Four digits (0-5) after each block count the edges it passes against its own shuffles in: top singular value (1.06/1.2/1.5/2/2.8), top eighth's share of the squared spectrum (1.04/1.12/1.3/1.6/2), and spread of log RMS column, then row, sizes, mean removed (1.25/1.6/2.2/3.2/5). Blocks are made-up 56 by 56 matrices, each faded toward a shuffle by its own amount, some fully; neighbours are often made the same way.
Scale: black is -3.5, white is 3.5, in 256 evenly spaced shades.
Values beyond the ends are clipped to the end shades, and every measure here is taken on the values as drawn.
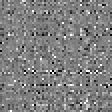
4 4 2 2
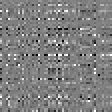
5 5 3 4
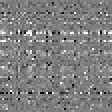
4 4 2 3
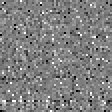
3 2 0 1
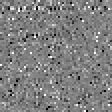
3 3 0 1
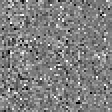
1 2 2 1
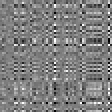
5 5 4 4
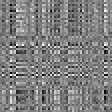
5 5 4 4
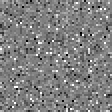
3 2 1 0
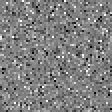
0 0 0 0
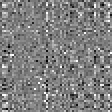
4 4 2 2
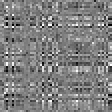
5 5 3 3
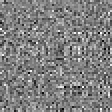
4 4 2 2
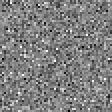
1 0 0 0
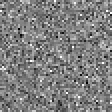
1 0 0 0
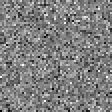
2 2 1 0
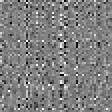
4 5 3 2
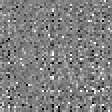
4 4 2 2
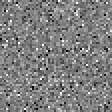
3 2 1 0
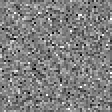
0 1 0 0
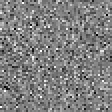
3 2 0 1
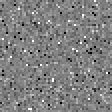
1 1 0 0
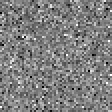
0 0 0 0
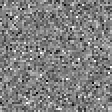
0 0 0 0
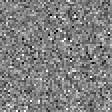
0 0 0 1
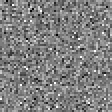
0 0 0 0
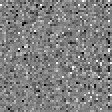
3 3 1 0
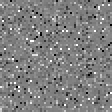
2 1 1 0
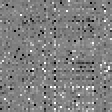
4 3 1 1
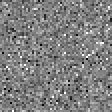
0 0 0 0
